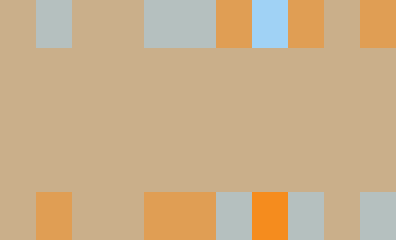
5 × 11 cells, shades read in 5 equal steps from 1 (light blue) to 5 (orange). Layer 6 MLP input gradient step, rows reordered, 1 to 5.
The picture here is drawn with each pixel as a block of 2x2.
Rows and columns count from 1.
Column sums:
15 15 15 15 15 15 15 15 15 15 15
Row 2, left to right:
3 3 3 3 3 3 3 3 3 3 3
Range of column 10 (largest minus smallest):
0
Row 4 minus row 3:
0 0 0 0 0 0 0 0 0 0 0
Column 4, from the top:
3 3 3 3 3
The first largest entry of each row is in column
7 1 1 1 8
